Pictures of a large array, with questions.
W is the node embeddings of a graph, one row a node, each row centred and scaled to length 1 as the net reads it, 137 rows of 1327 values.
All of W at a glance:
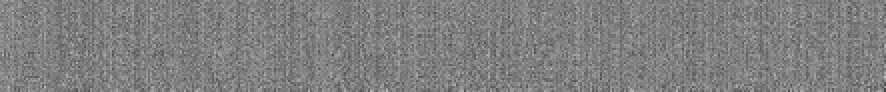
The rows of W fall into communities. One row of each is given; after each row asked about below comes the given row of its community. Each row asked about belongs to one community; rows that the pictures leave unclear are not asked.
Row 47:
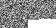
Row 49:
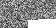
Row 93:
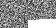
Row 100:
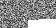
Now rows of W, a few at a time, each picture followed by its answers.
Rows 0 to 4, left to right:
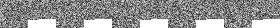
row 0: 49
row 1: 100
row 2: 47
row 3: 49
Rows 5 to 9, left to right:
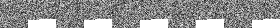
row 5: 93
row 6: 47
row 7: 100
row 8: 49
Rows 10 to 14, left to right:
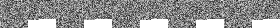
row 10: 100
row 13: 49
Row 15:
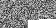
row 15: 49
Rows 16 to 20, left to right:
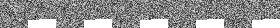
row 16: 93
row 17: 100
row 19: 93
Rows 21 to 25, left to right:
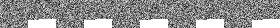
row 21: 100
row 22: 47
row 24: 47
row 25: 100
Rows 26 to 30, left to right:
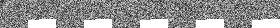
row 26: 47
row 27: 47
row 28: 49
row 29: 49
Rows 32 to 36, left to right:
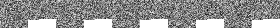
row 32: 100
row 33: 100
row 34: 49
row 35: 93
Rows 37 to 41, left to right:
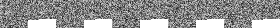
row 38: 47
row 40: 100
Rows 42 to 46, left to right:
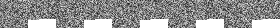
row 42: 93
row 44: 49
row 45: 47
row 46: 93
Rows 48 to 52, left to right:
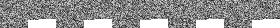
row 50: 100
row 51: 47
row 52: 93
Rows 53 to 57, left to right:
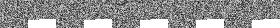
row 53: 93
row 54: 47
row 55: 100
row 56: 93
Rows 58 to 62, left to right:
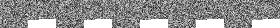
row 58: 49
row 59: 47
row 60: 93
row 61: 100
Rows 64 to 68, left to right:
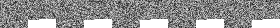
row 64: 100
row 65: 49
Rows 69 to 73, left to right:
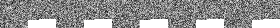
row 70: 49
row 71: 49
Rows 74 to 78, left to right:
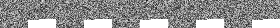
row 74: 100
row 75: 49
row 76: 93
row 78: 100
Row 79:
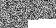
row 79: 93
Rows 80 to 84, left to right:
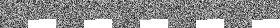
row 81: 100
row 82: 93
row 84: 100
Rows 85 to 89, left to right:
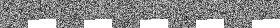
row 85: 100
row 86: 100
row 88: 100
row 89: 47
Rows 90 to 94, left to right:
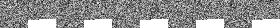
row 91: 100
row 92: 47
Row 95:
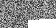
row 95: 93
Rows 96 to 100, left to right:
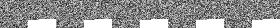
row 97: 49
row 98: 47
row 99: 93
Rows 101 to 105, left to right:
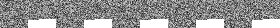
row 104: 100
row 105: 100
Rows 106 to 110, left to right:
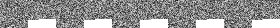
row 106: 49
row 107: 47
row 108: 93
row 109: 47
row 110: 100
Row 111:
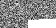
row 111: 93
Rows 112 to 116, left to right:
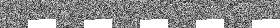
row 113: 49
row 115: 93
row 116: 93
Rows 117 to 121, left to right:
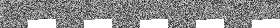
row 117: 49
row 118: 93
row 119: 100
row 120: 49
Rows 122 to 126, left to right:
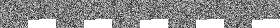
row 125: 93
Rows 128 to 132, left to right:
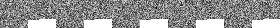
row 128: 47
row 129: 49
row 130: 49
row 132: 47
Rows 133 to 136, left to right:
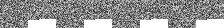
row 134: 47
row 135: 47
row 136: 47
